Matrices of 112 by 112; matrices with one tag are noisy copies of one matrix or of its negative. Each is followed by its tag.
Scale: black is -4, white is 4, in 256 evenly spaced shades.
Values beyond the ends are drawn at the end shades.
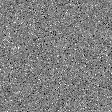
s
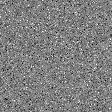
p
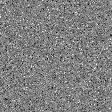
p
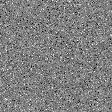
p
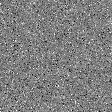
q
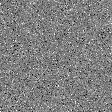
q
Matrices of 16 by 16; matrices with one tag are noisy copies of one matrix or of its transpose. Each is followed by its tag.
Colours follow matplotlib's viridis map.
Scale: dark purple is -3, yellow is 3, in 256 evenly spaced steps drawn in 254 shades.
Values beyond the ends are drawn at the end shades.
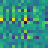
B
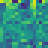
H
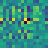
B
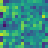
H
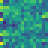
H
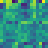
H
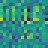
B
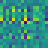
B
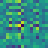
B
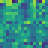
H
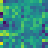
H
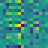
B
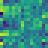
H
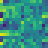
H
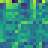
H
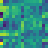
H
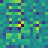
B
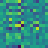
B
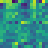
H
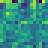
H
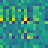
B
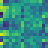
H
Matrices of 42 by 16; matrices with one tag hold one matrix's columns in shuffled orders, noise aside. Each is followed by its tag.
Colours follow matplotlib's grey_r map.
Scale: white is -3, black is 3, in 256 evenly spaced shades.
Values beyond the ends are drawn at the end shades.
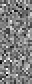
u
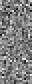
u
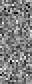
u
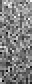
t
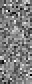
u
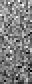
t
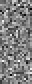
u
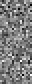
u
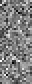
u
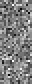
u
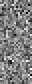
u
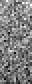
t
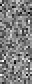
u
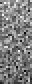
t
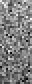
t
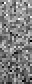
t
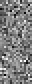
u
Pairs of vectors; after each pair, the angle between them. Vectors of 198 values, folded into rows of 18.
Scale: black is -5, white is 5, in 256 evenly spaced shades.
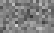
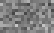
partly aligned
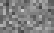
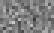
partly aligned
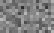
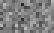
orthogonal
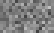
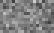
partly opposed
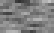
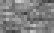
nearly opposite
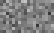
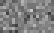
partly aligned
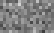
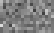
partly opposed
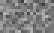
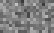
partly aligned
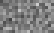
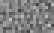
nearly opposite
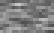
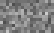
orthogonal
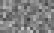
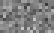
nearly parallel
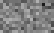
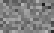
nearly parallel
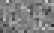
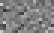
orthogonal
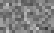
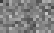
partly opposed
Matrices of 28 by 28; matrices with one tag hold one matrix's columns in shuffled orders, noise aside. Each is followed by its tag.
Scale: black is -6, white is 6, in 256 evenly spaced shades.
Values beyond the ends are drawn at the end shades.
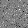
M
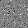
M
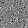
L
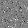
L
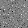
M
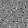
L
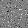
M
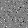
L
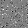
M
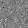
L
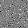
M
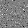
M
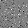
M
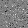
M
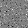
M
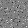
L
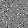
M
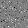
L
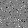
L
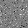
M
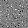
M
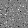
M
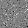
M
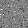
M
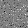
M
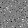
L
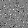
M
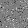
L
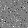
L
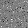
L
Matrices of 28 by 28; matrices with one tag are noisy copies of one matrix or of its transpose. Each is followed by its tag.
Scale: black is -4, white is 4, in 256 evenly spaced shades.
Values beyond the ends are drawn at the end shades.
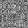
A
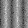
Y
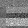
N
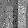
N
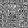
A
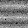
Y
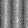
Y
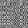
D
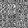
A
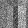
N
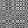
D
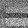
N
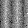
Y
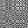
D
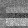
N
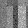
N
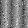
Y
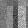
N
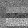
N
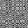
D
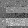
N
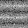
Y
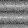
Y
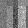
N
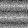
Y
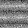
Y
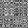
A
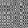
D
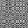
D
